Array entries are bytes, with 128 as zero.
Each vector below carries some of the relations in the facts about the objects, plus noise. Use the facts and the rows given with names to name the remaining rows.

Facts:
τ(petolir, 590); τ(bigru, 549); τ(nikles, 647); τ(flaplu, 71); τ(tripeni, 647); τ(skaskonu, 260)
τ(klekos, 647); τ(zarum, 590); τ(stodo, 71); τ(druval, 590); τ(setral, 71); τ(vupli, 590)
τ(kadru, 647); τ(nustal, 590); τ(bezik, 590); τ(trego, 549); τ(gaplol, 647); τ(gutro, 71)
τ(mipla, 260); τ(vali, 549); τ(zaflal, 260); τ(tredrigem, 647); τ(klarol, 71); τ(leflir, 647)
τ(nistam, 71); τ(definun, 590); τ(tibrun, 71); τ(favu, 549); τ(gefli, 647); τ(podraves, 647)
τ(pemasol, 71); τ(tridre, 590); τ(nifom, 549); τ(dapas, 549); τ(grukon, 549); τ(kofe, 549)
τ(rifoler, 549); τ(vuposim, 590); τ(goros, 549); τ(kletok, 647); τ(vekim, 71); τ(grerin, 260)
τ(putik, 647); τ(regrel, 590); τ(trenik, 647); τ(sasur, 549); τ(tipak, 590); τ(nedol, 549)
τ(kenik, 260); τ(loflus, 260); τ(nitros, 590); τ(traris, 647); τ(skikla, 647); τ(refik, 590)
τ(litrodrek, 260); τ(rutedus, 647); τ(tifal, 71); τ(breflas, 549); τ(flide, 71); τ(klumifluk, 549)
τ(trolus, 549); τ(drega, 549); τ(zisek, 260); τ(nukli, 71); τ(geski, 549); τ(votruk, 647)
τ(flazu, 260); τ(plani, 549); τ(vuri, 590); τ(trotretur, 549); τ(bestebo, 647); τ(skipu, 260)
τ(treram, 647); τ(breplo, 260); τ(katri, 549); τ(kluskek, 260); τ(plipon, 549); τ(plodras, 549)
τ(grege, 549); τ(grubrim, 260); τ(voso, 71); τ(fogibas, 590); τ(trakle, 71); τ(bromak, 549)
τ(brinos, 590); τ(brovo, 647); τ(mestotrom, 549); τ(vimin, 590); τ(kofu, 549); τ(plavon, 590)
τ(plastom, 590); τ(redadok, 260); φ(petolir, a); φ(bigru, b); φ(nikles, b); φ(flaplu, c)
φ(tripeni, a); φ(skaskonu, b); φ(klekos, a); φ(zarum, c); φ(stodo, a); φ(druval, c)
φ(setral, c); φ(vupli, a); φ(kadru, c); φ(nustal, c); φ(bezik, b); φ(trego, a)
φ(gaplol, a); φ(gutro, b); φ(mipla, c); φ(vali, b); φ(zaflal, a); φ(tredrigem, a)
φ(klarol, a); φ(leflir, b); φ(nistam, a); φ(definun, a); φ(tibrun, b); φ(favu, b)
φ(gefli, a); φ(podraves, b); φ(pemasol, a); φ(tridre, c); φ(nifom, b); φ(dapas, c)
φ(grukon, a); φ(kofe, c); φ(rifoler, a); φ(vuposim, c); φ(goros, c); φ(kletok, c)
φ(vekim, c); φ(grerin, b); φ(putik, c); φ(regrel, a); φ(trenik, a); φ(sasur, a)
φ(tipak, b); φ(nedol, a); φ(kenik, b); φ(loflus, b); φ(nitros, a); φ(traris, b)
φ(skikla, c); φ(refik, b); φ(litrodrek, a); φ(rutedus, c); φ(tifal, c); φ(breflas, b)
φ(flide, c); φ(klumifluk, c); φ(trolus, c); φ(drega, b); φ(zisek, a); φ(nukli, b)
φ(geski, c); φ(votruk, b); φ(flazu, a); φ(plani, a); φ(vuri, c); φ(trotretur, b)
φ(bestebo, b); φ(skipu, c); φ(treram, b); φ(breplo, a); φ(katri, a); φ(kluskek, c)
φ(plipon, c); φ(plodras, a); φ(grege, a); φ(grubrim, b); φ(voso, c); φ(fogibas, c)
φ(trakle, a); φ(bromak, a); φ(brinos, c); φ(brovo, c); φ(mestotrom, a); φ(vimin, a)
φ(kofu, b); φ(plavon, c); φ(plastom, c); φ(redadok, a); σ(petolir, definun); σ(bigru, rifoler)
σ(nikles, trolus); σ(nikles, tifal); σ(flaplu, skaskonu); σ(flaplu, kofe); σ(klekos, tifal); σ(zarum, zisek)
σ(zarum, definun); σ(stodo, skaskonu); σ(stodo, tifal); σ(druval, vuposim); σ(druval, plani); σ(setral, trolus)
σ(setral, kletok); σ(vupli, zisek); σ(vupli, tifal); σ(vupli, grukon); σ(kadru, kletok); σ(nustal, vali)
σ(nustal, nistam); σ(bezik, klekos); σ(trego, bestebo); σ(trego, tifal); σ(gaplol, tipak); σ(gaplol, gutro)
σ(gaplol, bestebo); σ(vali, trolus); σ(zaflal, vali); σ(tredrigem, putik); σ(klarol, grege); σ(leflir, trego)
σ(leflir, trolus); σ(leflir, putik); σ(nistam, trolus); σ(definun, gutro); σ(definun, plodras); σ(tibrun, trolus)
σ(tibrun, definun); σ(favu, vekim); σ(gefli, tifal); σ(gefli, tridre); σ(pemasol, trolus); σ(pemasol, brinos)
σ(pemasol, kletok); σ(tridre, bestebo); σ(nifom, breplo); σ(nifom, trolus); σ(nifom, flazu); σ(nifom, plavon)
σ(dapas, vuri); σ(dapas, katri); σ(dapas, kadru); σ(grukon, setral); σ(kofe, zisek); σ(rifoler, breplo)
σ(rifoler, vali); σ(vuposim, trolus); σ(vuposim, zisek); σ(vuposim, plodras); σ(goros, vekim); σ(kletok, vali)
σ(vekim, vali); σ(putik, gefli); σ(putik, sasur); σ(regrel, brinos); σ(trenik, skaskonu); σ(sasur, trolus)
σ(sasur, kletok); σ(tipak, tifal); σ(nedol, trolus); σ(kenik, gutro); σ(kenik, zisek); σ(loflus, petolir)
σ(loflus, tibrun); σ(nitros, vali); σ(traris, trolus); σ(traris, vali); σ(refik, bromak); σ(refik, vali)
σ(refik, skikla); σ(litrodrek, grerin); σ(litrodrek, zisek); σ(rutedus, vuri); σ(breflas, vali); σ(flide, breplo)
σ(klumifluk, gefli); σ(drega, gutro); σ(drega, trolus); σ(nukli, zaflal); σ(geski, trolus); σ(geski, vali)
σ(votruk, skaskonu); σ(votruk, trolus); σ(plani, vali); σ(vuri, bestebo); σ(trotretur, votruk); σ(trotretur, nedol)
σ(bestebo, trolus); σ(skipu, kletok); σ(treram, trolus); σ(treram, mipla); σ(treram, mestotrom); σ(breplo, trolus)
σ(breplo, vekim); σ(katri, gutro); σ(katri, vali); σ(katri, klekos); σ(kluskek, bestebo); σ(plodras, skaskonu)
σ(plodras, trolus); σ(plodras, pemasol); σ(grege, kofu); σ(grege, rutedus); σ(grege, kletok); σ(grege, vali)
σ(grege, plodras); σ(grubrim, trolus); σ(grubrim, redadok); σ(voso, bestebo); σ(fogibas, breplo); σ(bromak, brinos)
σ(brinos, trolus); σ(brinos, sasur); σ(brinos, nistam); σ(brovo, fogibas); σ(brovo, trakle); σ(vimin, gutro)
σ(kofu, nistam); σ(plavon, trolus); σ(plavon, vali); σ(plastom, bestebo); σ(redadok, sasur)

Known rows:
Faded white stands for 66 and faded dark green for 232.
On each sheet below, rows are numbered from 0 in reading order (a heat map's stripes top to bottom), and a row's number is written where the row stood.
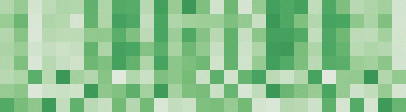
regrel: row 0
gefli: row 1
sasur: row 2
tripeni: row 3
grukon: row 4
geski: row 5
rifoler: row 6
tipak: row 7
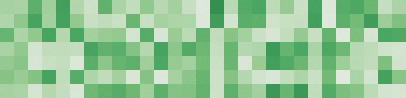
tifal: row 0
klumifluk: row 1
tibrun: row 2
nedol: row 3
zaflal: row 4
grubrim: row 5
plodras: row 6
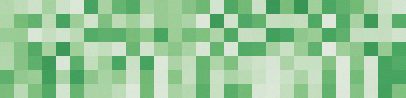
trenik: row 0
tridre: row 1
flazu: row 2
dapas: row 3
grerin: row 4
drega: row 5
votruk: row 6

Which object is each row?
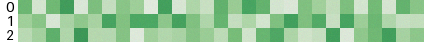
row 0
skaskonu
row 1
vimin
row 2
druval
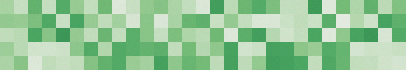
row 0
vekim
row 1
treram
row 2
zarum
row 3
trakle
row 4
nistam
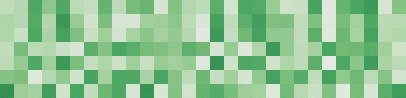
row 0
kofe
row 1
kletok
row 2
skikla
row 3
litrodrek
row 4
putik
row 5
katri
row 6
gutro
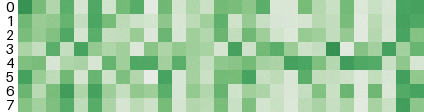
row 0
bestebo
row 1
nifom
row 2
kofu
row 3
goros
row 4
klekos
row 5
vali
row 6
loflus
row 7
refik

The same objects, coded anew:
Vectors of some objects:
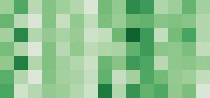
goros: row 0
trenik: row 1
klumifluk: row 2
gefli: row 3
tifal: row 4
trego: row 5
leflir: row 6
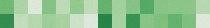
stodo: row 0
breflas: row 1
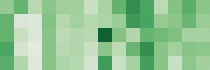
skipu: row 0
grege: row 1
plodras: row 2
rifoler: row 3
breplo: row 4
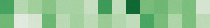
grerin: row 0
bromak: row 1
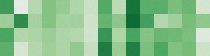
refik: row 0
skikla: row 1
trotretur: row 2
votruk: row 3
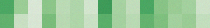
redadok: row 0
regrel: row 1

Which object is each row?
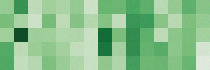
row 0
setral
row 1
trakle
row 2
trolus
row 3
tibrun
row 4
tipak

